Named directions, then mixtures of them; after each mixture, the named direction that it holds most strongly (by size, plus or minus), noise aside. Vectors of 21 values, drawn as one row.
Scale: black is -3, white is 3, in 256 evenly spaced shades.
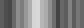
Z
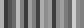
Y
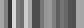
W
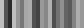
W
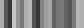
W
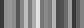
Y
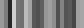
W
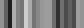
W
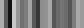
W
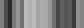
Z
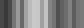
Z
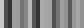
Y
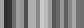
Y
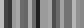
Y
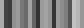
Y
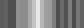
Z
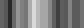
Z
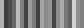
Y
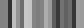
W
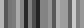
Y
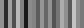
Y
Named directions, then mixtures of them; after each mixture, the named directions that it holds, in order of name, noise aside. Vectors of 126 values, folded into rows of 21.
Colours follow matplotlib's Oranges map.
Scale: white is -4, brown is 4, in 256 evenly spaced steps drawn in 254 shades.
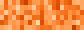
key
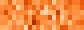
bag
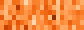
bag, key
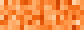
key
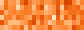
bag, key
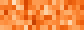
bag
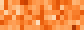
key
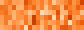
bag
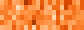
bag, key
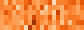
bag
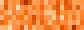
bag, key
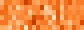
bag, key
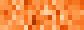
bag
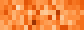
bag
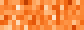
bag, key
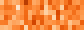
bag, key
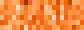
bag, key
